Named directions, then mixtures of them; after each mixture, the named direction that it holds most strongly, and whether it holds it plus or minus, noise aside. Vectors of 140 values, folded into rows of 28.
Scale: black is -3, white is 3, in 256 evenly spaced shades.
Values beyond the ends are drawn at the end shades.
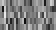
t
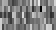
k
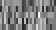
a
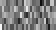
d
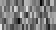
d, plus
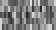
k, plus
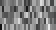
d, minus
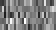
t, minus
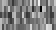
k, plus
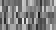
a, minus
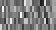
d, plus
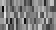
t, plus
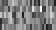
k, minus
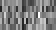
a, plus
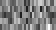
d, minus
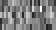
k, minus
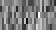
a, plus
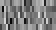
t, plus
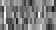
t, plus
